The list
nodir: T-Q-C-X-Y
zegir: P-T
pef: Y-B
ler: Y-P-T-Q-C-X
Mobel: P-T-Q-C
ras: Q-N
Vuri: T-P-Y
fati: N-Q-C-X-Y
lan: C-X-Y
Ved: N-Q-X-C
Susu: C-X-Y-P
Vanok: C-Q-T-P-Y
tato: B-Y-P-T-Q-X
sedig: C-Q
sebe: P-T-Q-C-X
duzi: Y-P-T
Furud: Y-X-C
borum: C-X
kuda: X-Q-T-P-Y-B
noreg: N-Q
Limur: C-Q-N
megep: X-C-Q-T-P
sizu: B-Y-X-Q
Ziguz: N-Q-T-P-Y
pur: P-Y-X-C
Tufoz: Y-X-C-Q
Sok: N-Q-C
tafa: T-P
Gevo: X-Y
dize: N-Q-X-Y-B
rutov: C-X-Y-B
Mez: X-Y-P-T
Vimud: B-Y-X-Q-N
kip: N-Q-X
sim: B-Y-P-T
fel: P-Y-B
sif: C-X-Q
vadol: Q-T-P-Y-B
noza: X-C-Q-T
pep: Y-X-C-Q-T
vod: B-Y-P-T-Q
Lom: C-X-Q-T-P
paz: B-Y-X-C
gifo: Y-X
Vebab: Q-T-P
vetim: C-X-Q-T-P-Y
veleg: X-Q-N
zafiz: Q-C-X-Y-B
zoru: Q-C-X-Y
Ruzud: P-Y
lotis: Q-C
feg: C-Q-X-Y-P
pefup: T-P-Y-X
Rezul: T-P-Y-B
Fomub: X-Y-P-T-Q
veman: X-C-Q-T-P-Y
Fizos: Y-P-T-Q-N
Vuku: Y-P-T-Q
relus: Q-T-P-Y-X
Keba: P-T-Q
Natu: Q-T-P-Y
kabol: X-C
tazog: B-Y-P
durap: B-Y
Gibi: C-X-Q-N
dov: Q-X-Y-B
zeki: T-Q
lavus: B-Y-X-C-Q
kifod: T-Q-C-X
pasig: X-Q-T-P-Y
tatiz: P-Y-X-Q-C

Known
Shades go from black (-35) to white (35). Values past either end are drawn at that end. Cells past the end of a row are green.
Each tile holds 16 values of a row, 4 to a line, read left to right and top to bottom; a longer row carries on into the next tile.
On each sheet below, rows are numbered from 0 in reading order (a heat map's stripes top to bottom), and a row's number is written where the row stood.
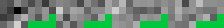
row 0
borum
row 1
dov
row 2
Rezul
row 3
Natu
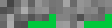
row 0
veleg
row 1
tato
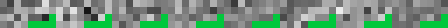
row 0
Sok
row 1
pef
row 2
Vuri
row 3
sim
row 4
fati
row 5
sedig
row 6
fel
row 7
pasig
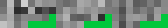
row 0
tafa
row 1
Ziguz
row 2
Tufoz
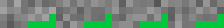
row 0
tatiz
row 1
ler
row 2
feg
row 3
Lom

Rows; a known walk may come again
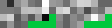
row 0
noreg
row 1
Ruzud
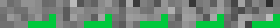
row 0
vetim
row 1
lavus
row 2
zoru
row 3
zafiz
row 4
lan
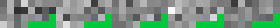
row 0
tafa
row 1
tazog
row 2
Natu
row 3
fel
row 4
fati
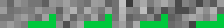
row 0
feg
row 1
Mobel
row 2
Vebab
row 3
sif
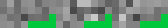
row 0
tato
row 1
Vuri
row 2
Fizos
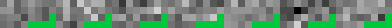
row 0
relus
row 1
Keba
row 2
Ved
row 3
pur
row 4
vod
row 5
borum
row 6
Ziguz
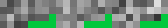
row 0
veleg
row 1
sim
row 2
Sok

